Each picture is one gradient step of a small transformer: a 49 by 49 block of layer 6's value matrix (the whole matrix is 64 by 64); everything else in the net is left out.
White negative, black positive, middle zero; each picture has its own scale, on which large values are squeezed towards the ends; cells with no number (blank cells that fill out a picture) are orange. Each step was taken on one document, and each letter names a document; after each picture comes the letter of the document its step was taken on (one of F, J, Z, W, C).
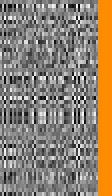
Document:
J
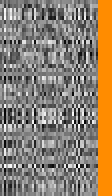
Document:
J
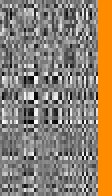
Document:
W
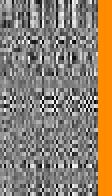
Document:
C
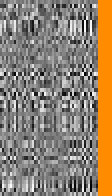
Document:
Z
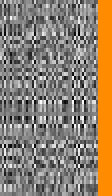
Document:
J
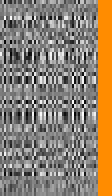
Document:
J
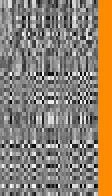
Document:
C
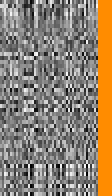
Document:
W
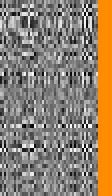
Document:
Z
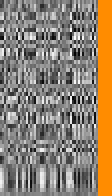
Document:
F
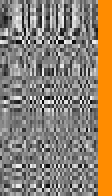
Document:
C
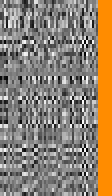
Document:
Z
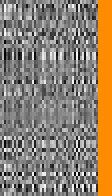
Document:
J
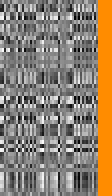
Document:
F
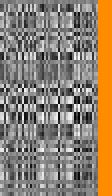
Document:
F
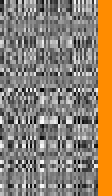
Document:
F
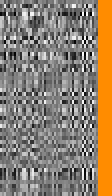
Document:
Z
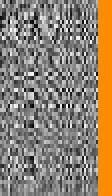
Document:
W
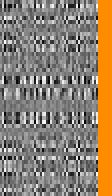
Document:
J
